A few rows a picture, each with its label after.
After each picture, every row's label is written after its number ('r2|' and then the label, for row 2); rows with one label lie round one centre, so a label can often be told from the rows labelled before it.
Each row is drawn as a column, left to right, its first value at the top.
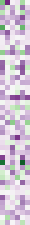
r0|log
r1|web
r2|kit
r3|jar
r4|log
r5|kit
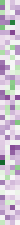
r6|log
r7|jar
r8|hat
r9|kit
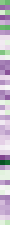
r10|log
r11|log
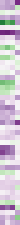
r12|hat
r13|hat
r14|hat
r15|web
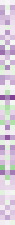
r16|kit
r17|jar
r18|kit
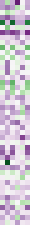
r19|hat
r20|log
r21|hat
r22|web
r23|jar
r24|hat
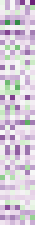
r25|jar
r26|hat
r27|jar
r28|hat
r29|web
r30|kit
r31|web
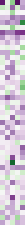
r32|web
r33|jar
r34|log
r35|web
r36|hat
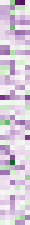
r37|kit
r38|kit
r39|log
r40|web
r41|web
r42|jar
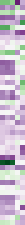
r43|log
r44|log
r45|log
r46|web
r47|hat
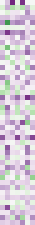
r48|jar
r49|hat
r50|web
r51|jar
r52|web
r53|kit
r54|jar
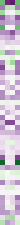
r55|log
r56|web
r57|web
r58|log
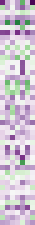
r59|web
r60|hat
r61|jar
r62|hat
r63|log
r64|hat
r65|web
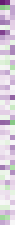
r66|web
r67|web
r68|kit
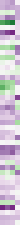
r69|hat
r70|hat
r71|hat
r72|kit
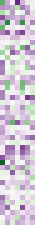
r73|log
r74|hat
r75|kit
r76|web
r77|hat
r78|kit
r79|jar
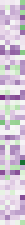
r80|kit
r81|jar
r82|kit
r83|kit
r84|log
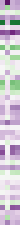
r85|hat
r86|web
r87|hat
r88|hat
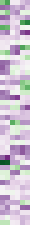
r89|log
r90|log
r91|kit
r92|kit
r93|hat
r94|hat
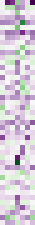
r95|jar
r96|web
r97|web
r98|log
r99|hat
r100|jar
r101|web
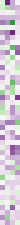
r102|jar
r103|web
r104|hat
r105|kit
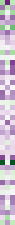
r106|log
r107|web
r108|log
